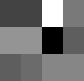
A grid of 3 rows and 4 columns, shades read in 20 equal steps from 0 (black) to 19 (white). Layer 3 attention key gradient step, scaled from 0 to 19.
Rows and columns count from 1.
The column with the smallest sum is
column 1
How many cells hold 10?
2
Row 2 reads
11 11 0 7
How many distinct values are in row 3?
3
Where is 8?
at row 3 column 2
